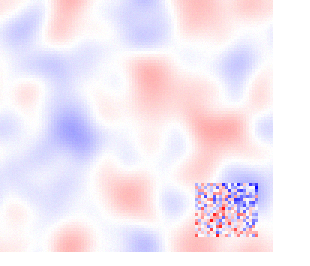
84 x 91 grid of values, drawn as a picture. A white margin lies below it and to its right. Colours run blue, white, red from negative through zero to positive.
Roughest part: bottom right. Ninth with the lowest average: middle left. Ninth with the highest average: middle right. Odd patch: rougher, in the bottom right. Histogram: heavy tails on both sides.
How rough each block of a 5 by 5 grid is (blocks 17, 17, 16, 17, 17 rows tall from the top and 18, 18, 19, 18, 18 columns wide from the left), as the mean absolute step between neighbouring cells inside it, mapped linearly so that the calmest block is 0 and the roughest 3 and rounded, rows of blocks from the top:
00000 | 00000 | 00000 | 00012 | 00023
